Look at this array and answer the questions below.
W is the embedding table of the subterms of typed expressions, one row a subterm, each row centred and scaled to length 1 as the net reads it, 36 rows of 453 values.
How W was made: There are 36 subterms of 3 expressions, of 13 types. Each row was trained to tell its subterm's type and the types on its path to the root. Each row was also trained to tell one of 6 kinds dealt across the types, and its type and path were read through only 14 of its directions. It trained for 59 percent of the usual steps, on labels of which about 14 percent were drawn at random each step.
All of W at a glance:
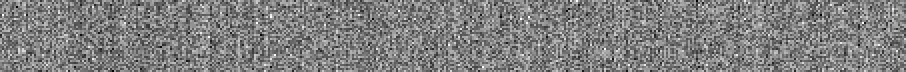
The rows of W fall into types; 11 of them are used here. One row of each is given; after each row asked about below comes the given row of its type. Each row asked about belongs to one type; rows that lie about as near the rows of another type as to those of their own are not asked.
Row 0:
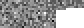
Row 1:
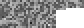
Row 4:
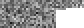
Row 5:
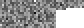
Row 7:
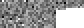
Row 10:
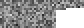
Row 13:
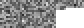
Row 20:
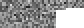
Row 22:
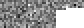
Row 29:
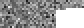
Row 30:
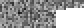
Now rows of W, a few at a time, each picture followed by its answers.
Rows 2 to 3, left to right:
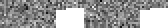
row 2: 1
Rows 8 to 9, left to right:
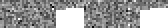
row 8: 22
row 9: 30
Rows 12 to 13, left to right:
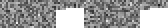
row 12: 7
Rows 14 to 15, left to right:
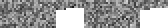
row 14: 1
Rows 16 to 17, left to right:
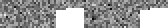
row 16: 20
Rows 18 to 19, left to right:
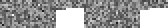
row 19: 30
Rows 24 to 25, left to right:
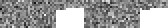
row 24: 20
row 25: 5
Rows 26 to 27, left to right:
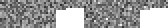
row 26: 5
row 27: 0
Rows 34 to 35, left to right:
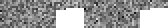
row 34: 1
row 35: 20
